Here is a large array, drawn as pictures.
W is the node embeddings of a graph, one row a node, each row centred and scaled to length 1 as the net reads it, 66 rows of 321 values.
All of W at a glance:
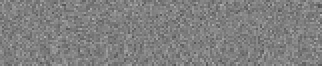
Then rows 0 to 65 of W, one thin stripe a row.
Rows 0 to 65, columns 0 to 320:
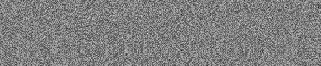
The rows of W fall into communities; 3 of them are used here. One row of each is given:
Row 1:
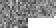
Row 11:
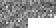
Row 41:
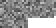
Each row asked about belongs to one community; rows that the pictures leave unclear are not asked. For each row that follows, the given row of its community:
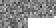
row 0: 1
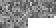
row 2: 11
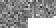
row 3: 1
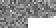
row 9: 41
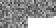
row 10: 41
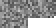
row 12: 11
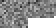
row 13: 41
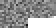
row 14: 41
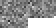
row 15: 11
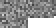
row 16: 11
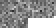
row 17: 1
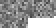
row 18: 1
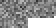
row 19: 41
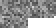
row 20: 11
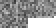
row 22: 1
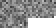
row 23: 41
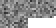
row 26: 1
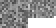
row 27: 1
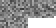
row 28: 41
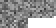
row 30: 1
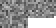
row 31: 41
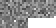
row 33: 1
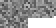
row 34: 1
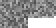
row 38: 1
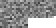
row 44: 41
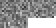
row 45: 41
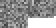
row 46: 41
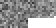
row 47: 1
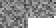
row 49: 41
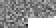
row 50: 41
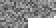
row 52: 41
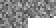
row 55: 1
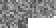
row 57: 1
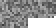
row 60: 11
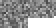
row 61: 1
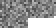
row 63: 41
